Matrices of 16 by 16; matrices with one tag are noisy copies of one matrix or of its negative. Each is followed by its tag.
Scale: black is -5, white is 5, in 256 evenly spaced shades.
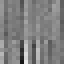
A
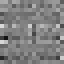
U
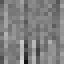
A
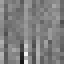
A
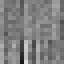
A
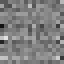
U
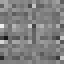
U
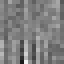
A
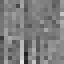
A
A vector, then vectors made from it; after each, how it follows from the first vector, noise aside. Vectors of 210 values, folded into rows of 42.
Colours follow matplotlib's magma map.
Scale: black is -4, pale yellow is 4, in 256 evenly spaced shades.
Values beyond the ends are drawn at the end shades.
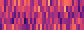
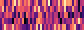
scaled up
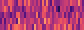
reversed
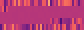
partly zeroed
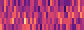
negated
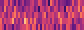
negated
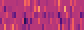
partly zeroed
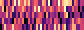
scaled up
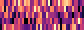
scaled up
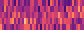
negated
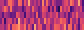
reversed
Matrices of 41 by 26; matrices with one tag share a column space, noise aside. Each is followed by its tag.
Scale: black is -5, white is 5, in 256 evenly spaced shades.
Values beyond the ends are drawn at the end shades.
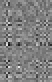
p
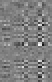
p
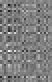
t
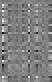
t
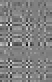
p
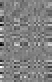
p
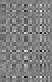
t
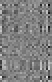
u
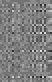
t
